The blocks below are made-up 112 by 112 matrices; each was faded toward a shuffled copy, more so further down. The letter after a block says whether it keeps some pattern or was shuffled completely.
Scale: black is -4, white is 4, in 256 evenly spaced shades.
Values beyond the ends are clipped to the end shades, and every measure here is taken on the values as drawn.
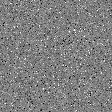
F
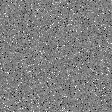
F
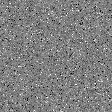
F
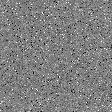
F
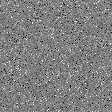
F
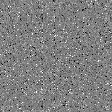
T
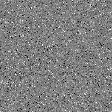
T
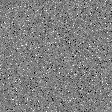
F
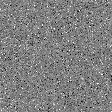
F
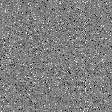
T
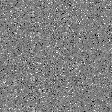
T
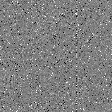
T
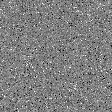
F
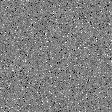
F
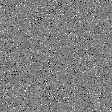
T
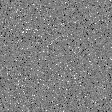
F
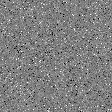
F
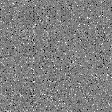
T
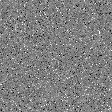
F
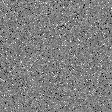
F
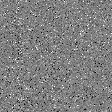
T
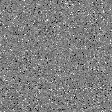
T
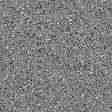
T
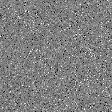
T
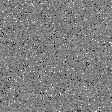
F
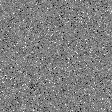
F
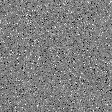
F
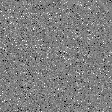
T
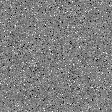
F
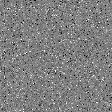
T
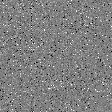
T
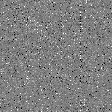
T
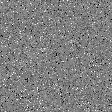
F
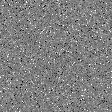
F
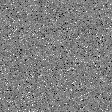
F
